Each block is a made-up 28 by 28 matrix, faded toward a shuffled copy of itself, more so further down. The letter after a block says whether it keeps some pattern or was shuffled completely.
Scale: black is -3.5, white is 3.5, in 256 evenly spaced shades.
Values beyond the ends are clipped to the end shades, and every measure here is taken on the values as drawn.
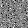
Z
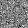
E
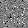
Z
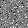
E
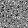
Z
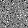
E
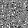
Z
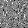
Z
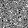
Z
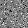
Z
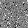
E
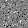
E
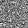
E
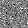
E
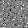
Z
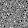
E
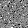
E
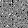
Z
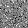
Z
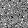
E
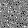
E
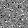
E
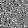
Z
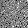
E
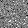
E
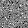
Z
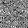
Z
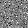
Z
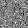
Z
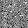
E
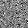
E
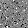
E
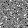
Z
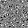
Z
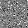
Z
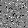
E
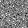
E
